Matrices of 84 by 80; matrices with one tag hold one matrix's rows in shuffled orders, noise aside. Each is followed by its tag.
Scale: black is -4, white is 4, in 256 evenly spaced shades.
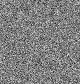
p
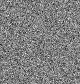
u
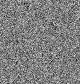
p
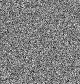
u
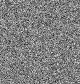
p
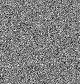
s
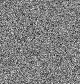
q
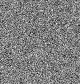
s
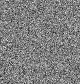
u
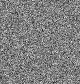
u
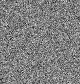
u
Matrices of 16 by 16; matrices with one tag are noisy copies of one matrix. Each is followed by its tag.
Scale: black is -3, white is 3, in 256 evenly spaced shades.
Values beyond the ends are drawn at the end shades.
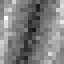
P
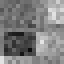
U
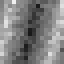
P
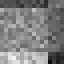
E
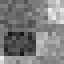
U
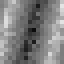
P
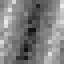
P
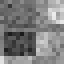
U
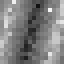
P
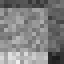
E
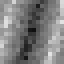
P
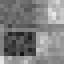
U
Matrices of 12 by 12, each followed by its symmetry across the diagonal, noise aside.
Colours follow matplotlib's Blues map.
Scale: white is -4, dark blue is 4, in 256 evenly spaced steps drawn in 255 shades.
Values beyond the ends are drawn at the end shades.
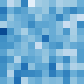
antisymmetric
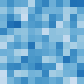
antisymmetric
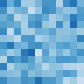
neither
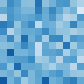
neither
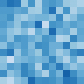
neither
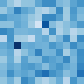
neither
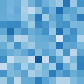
antisymmetric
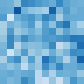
antisymmetric
